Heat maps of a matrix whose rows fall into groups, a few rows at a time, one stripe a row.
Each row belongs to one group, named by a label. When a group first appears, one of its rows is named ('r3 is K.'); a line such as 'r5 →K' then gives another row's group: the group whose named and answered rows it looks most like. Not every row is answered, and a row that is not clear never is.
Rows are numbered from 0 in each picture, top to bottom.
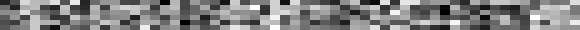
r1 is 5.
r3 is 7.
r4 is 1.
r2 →5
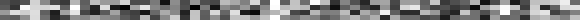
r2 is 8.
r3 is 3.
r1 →1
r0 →7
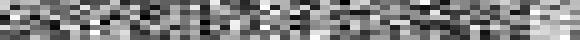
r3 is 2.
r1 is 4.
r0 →8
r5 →8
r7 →7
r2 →7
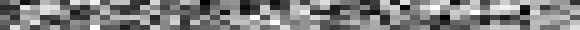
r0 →7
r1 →1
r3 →5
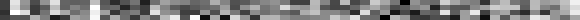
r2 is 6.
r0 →2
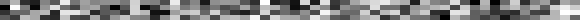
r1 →2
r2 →4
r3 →5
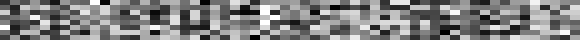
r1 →1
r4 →4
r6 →5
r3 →3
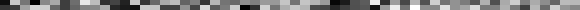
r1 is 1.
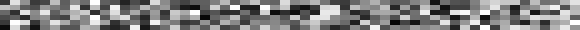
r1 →8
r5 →2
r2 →4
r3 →7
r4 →6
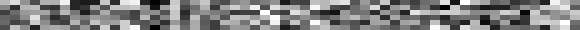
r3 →3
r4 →7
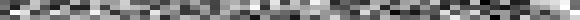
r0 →7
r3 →4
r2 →6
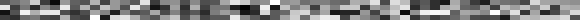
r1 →4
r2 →1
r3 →5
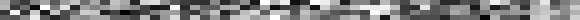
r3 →3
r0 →8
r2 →2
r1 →4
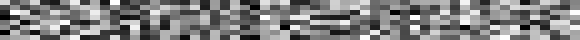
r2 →6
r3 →1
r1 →3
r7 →8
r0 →8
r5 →1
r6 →2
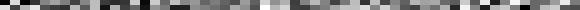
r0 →2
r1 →8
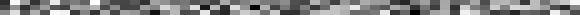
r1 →3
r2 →6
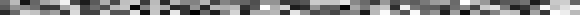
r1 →8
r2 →1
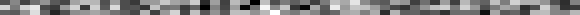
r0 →3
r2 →3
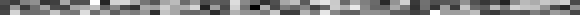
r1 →3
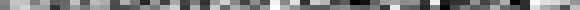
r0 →7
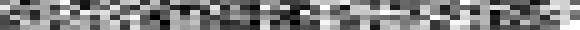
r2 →4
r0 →6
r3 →6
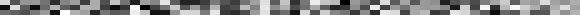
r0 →8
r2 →4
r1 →2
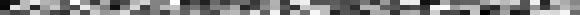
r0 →1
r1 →6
